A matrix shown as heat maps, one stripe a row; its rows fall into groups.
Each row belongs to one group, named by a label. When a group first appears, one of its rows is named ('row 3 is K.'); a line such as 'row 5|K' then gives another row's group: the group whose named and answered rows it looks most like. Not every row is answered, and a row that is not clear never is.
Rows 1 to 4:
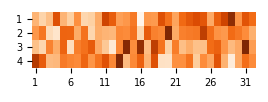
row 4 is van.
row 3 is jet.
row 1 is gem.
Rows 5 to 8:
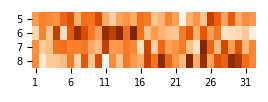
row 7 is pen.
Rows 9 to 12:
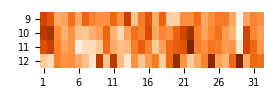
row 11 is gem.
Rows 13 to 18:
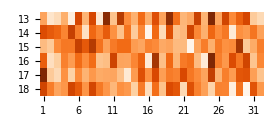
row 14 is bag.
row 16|pen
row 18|bag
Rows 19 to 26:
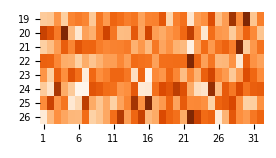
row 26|gem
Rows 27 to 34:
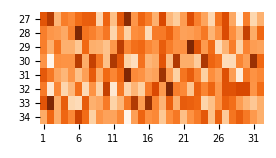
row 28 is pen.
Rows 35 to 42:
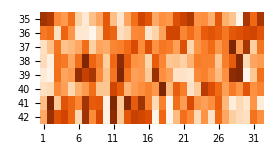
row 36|gem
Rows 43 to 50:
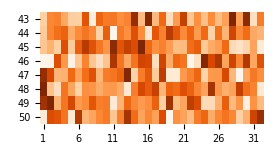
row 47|van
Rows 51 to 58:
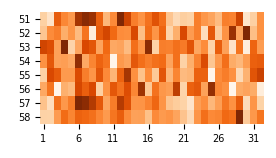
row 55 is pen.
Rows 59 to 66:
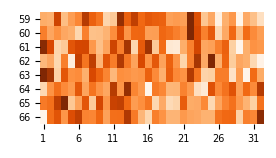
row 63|bag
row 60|gem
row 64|pen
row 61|van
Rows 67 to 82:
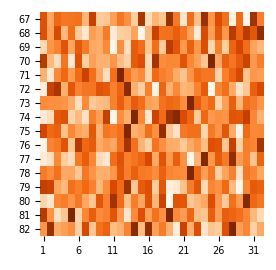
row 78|gem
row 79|van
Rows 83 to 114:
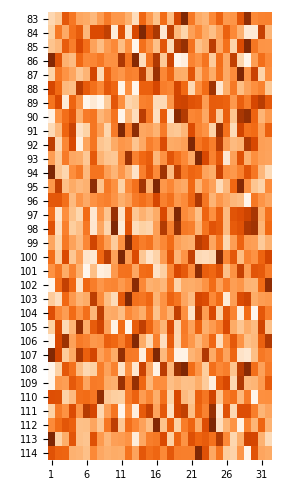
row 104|bag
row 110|bag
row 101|gem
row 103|gem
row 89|gem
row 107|van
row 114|gem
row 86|van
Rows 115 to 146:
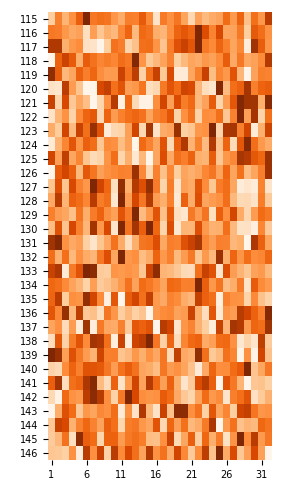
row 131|gem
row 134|gem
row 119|van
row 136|jet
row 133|van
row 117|gem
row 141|van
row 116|gem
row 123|bag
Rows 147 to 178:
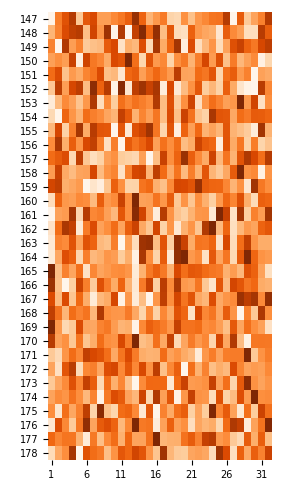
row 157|jet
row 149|jet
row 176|pen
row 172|jet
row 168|bag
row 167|jet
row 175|bag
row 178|pen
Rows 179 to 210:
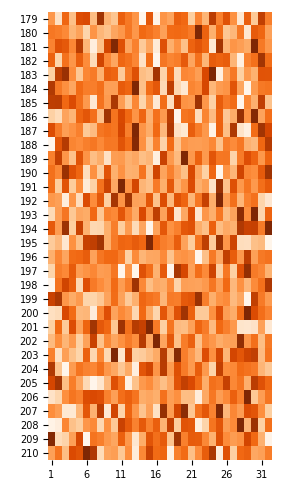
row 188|pen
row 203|jet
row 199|gem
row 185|bag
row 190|jet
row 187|van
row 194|jet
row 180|gem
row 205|gem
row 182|bag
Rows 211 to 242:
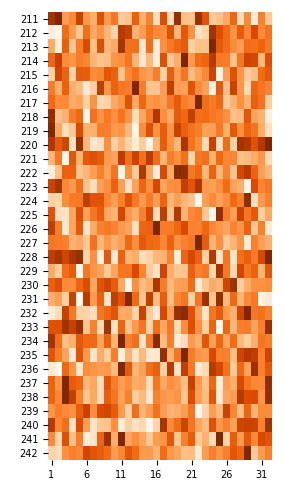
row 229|pen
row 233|jet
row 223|gem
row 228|jet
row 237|jet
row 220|jet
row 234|van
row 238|jet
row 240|jet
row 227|gem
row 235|jet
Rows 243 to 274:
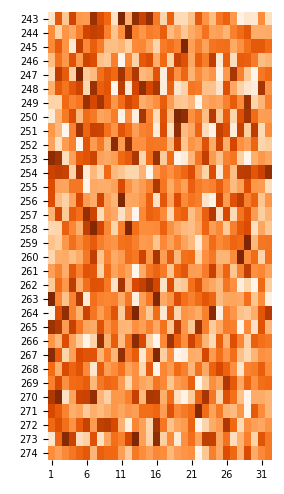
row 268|bag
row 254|jet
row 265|bag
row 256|pen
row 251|pen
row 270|van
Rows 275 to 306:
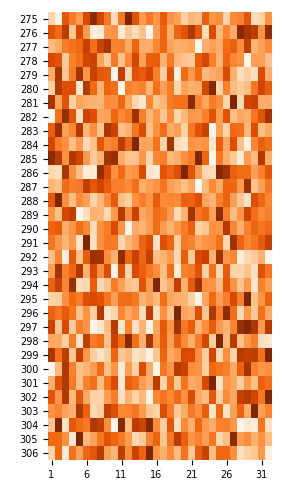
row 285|bag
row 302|jet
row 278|van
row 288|gem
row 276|jet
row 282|pen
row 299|jet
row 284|van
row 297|jet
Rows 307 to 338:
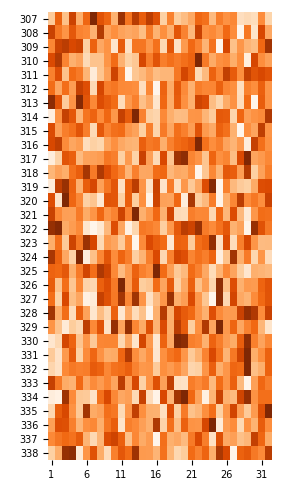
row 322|gem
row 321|van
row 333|van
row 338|pen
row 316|gem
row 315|bag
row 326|van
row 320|jet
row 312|bag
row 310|gem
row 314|pen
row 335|pen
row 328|jet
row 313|bag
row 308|bag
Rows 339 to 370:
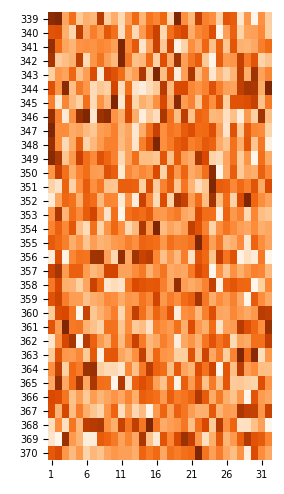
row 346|bag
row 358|bag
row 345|jet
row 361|jet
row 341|van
